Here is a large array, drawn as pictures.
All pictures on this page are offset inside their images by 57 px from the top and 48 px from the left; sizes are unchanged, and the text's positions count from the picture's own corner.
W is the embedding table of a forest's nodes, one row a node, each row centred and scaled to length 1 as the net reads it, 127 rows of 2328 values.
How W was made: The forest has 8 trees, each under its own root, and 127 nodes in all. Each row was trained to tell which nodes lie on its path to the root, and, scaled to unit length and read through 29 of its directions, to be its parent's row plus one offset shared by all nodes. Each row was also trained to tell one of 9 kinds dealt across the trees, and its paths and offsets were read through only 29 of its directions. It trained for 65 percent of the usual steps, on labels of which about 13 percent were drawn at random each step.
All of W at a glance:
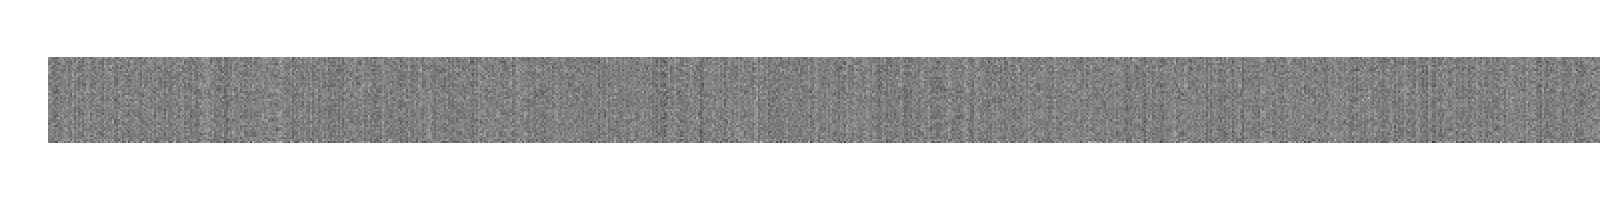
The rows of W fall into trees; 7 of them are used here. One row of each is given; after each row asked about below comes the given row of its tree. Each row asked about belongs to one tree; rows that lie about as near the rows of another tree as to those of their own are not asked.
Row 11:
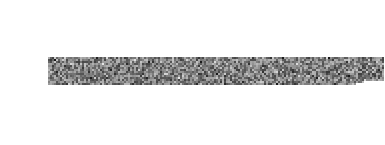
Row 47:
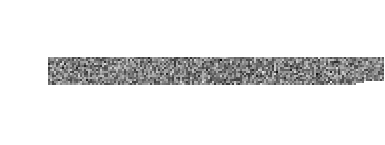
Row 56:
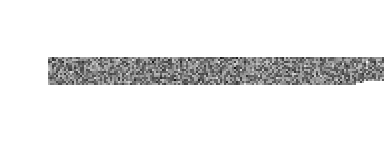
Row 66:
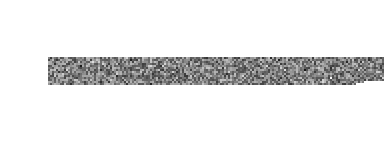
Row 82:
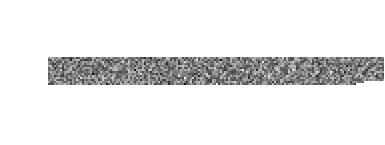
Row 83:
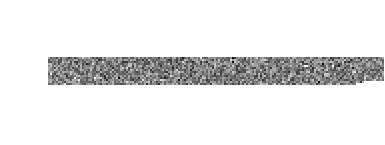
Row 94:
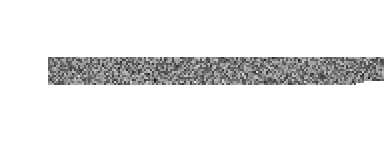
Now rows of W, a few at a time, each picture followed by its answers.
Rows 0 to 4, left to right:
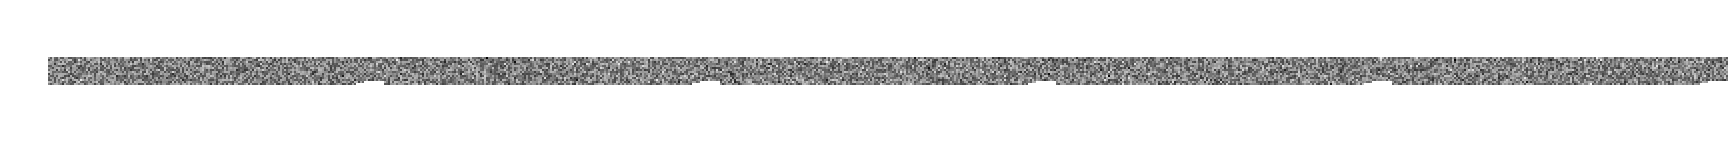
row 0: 66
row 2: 66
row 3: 83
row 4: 94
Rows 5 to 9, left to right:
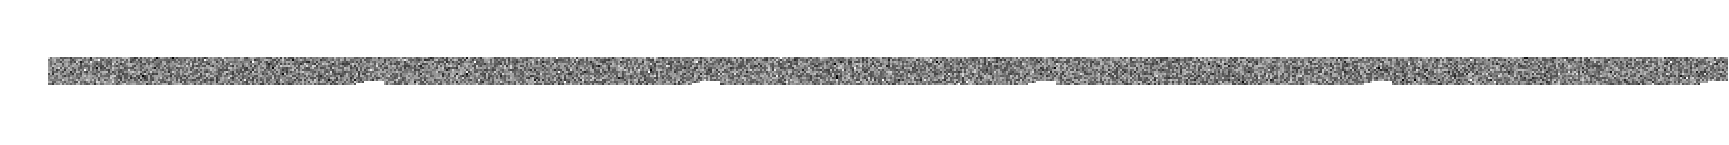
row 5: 82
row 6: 94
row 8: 83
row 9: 56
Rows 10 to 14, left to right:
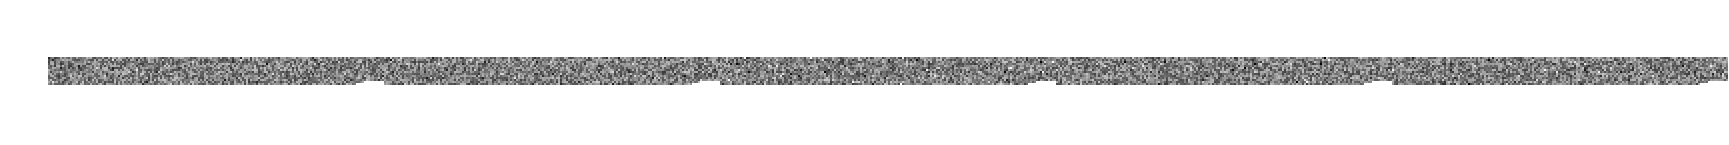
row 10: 94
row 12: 83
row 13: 83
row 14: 83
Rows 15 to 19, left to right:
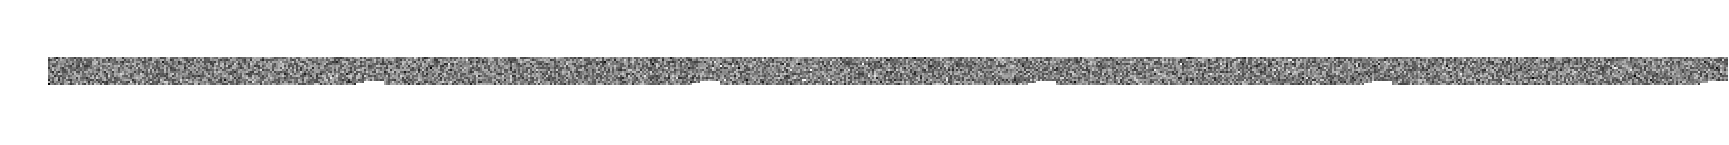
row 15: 94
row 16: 47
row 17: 47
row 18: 47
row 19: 94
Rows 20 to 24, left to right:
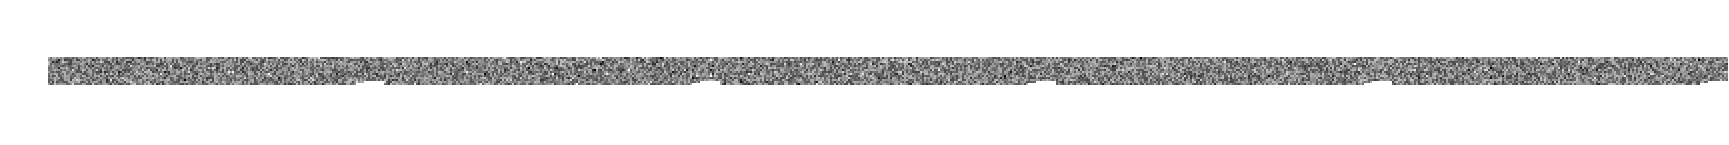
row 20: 83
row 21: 82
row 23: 47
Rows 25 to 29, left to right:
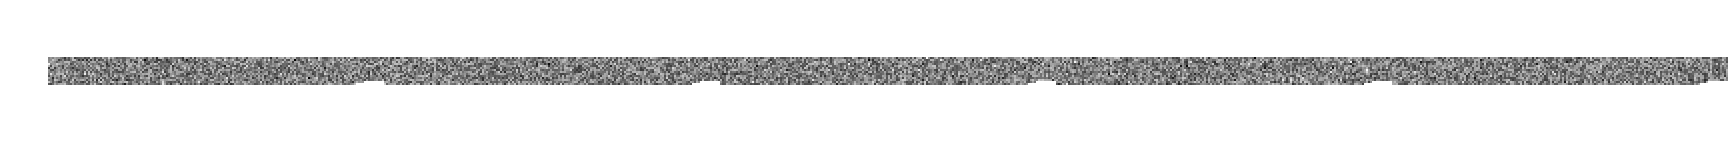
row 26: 66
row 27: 11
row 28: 83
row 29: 94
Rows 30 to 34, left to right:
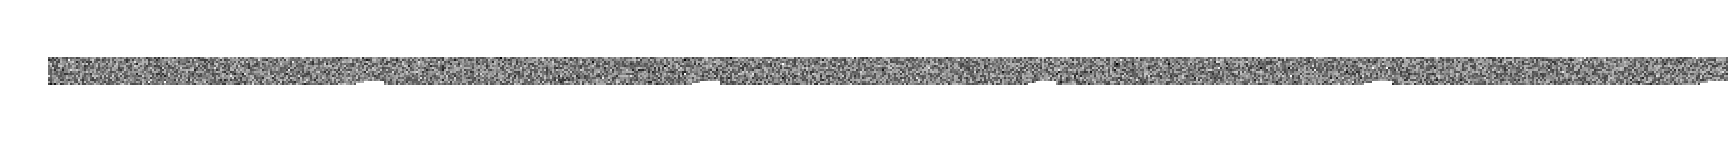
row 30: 11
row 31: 47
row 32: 94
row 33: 83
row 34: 11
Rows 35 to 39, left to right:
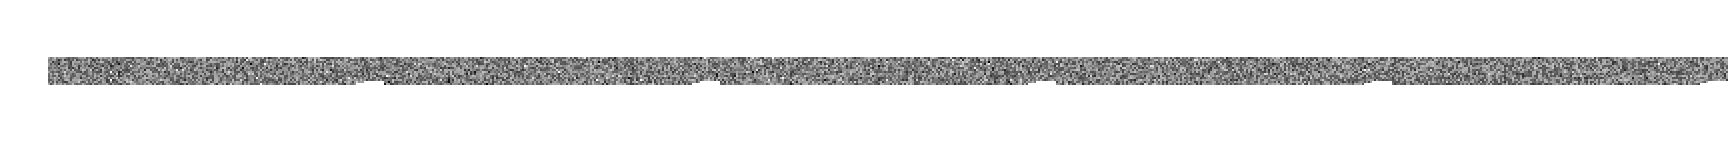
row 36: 94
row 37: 82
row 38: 47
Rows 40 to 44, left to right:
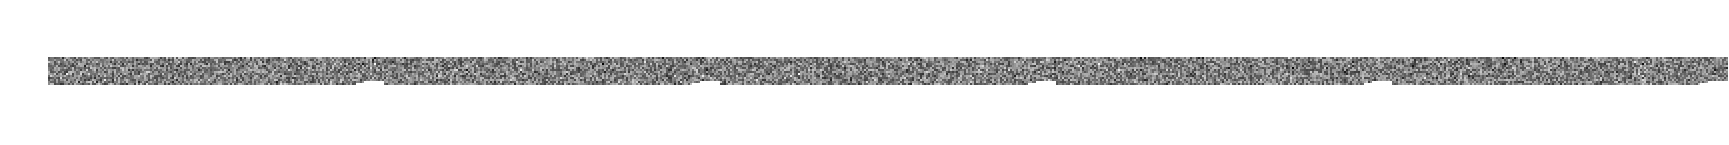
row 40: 94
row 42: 83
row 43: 83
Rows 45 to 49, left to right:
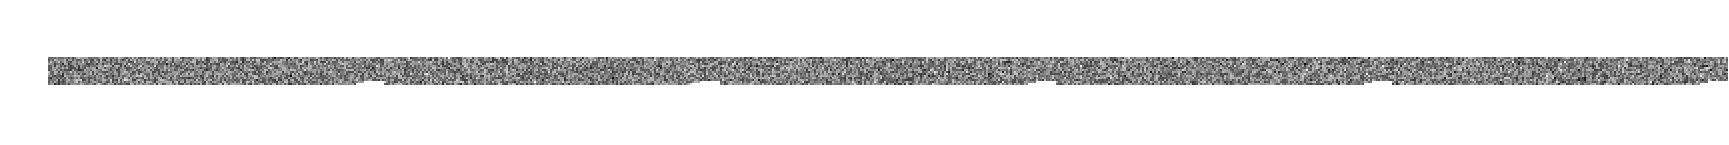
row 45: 94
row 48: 56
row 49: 47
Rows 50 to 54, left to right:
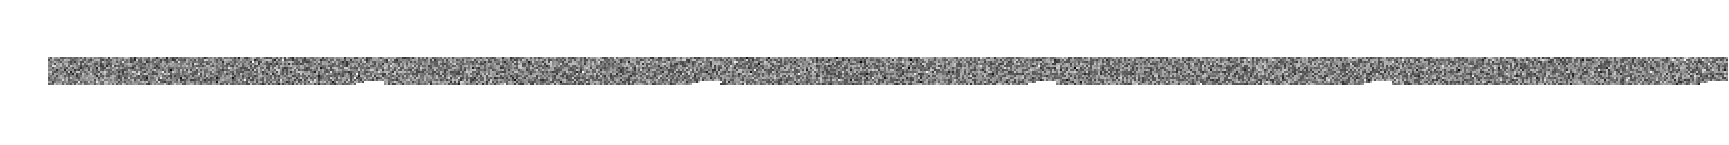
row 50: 82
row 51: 82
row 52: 83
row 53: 82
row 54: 66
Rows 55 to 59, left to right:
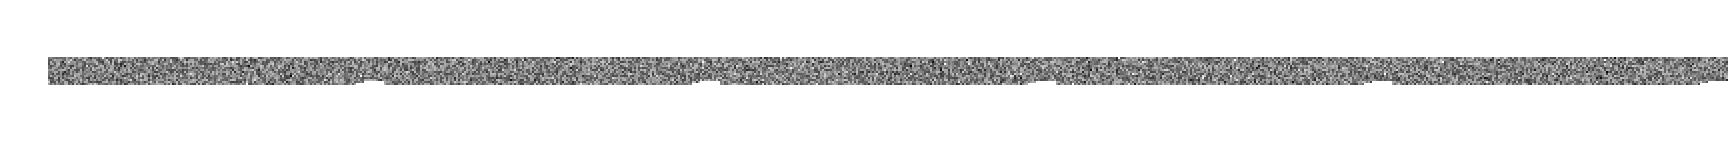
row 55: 94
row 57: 47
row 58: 56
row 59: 56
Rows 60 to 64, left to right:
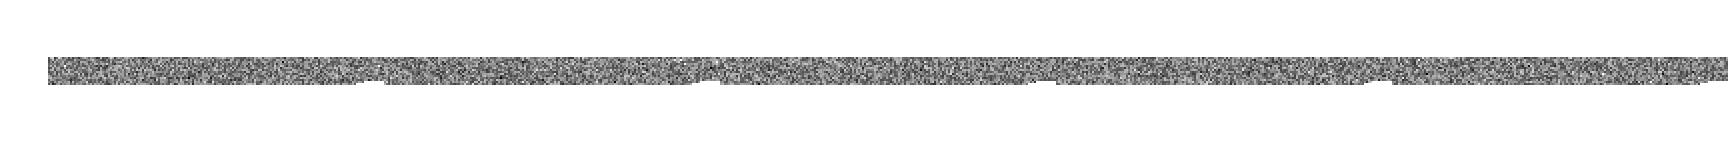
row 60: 47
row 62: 47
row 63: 66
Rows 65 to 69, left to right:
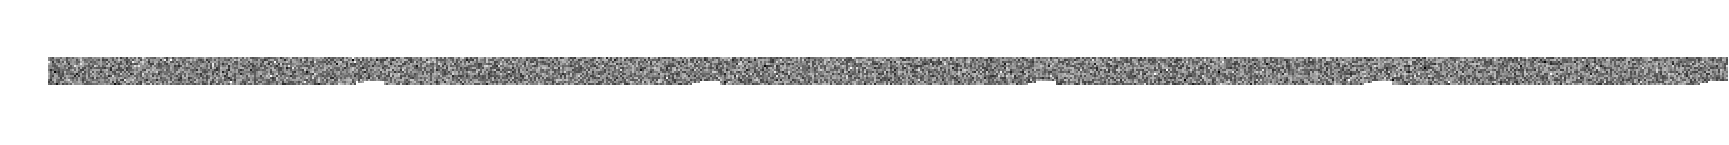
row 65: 11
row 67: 47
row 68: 83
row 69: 94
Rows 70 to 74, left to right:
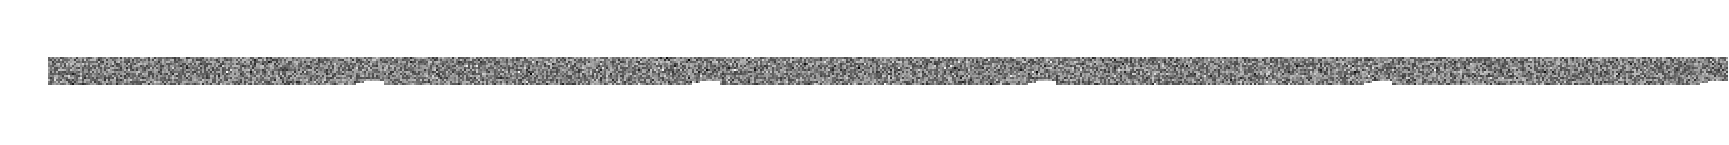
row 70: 11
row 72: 11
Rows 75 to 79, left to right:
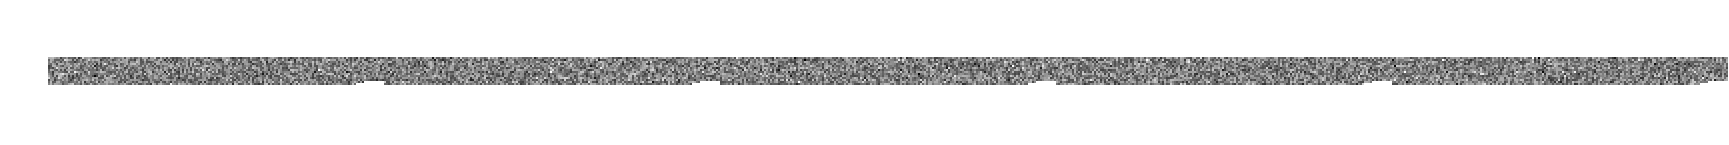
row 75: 47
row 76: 56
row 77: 83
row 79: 82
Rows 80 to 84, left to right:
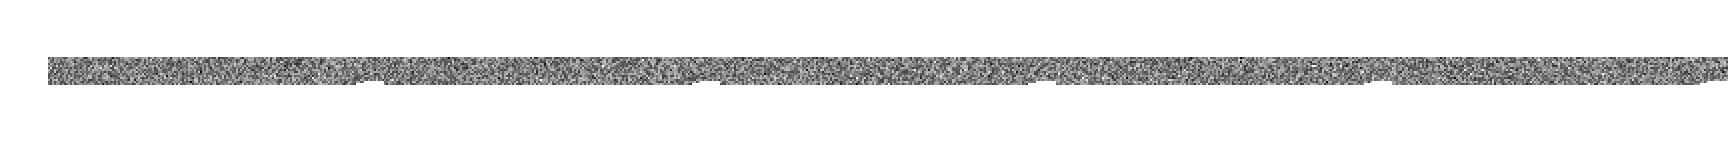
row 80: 56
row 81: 56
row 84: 83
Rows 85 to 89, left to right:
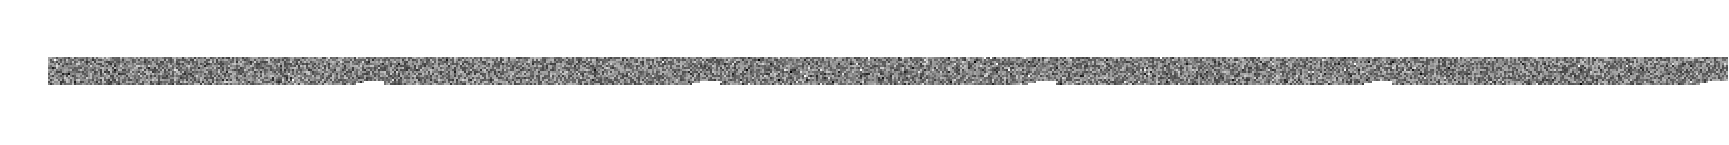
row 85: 83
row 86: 94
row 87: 82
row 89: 82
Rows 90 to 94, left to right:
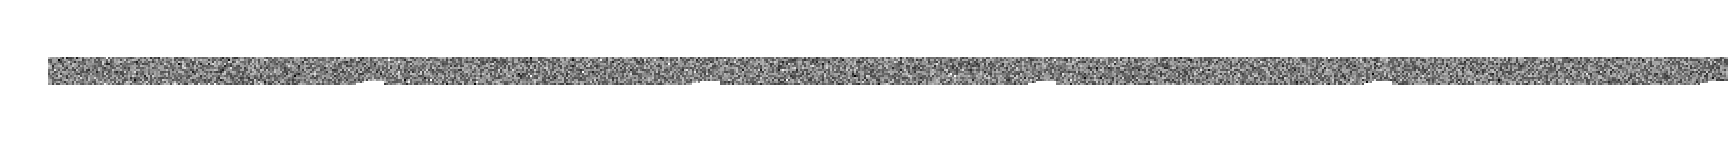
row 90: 82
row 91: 83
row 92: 83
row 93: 11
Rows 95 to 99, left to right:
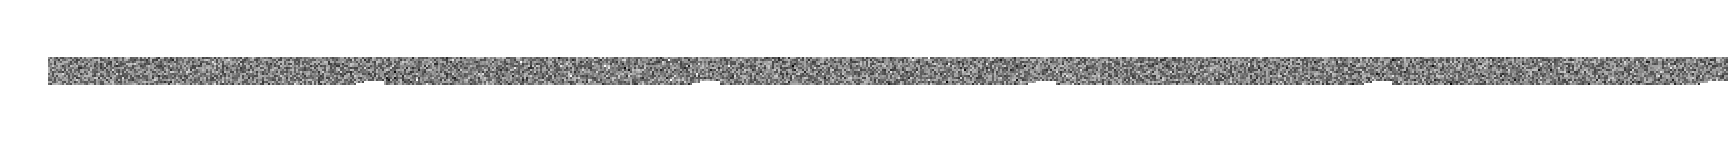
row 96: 56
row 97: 56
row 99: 11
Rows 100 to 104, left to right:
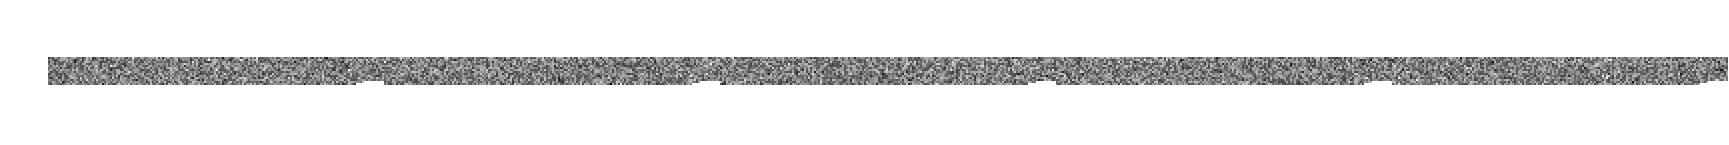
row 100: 56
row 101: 47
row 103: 66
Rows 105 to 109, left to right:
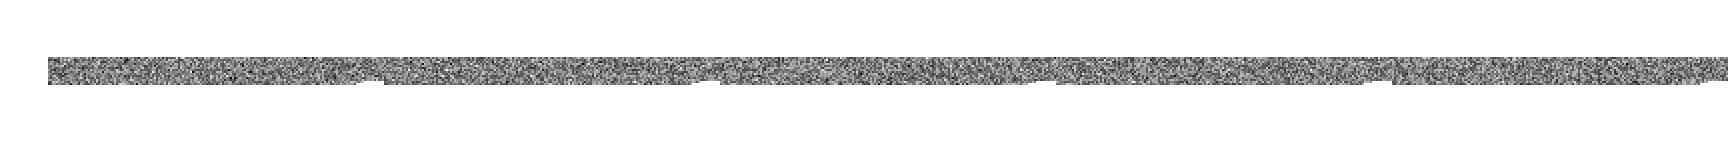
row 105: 11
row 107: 47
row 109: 11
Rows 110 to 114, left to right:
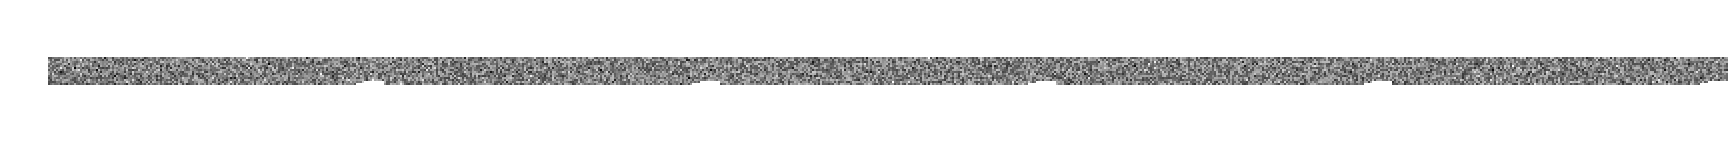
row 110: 11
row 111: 83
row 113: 56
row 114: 82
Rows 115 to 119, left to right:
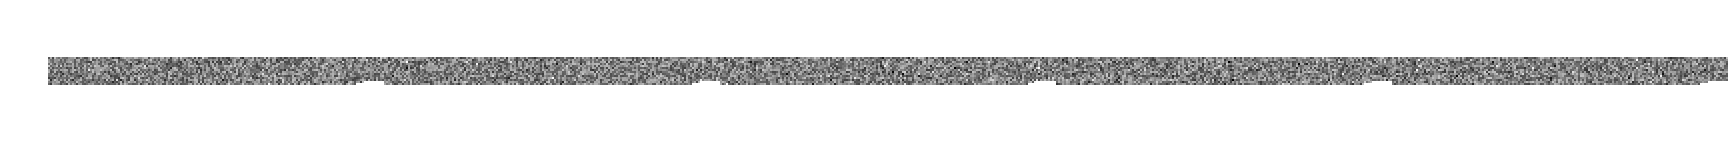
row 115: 56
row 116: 56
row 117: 56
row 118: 83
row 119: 83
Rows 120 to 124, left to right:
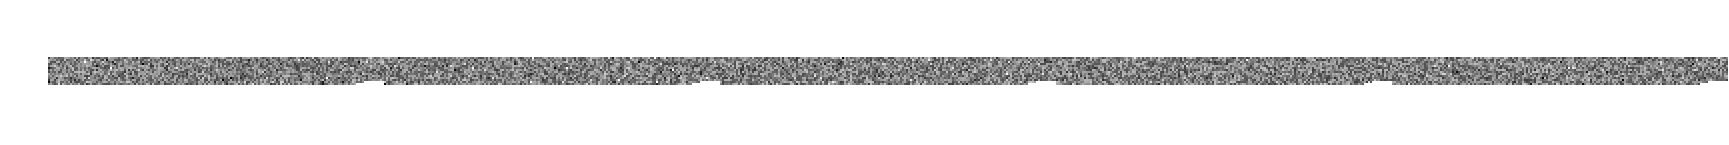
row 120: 47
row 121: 82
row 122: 56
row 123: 94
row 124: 56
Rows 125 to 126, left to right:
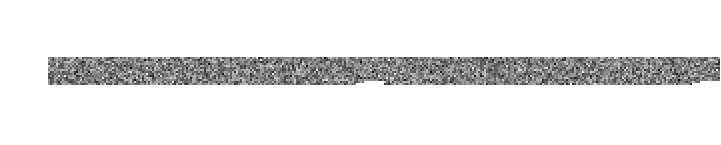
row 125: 56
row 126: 83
